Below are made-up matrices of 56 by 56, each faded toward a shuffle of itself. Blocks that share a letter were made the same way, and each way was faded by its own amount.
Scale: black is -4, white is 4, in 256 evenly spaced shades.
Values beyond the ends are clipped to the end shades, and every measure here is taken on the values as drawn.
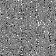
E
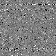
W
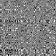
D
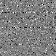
W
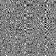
D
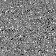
W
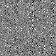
E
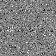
W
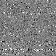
W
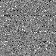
W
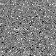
W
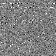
W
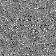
W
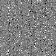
E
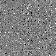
E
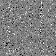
E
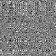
D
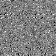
W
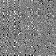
D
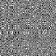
D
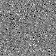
W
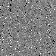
E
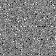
W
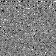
W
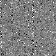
E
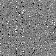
E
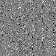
E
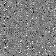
E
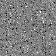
E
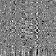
D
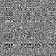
D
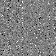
E
